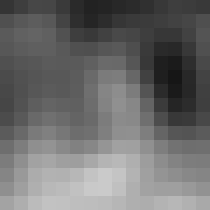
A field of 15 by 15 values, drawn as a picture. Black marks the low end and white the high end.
The ninth with the highest average is the bottom middle. There are no regular stripes. On average the colour sits 40% of the way up the scale. The middle right is the roughest part. Values rise toward the bottom.
